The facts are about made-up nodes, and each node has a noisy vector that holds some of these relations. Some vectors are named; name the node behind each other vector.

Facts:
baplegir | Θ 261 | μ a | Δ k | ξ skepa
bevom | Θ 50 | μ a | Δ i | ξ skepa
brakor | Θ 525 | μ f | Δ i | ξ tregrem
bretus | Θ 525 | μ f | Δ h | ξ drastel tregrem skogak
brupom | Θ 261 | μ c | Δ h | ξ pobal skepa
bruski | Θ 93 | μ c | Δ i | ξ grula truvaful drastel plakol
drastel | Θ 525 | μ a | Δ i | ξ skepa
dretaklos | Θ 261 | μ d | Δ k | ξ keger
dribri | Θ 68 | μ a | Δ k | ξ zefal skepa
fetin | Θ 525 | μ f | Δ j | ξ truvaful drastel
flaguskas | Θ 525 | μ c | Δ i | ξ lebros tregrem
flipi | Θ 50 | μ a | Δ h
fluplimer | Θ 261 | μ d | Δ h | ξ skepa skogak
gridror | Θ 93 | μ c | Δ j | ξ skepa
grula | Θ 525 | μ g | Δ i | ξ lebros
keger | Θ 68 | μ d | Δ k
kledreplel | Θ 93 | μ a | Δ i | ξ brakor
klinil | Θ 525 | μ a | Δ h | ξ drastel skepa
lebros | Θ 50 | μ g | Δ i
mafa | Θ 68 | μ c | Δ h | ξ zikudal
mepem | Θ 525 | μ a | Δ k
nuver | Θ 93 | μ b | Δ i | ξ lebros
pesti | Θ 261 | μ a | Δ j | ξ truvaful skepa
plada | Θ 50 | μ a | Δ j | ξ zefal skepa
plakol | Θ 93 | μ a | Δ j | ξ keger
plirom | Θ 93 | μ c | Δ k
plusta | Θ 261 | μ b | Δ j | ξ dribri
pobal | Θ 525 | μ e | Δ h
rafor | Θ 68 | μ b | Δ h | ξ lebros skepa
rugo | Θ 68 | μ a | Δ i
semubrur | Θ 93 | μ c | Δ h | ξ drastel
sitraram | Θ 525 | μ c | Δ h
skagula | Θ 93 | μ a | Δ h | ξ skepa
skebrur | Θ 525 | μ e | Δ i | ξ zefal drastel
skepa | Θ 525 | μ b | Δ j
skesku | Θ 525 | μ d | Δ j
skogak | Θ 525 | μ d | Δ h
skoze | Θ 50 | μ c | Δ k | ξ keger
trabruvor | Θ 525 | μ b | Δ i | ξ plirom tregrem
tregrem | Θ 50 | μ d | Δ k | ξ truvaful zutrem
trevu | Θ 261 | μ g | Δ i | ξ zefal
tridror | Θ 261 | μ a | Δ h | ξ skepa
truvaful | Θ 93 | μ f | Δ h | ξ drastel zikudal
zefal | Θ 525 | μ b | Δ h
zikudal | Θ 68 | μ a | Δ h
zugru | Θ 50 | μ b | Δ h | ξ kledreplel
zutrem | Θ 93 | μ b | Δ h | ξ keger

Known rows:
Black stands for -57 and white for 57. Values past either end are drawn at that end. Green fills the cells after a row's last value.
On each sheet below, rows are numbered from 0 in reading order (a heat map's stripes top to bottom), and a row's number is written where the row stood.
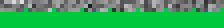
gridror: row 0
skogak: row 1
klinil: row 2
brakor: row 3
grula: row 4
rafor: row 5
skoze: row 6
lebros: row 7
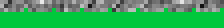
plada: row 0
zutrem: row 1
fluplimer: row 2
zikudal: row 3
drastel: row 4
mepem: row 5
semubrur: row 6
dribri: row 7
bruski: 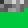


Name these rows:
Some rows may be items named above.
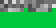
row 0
kledreplel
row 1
trevu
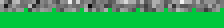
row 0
zikudal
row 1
bevom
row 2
nuver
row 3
keger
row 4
semubrur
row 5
rafor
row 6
truvaful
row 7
zefal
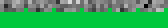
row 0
mafa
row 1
zefal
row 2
bruski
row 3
zugru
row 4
skepa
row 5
rugo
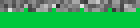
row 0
dretaklos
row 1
trevu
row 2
plusta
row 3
plirom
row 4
grula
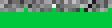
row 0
mepem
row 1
plusta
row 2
brupom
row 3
skebrur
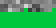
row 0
tridror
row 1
flaguskas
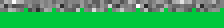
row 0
truvaful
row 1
trabruvor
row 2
skesku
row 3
baplegir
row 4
pesti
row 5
fetin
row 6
semubrur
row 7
bretus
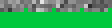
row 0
sitraram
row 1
skagula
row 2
flipi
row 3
tregrem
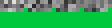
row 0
plakol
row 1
pobal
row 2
lebros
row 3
trabruvor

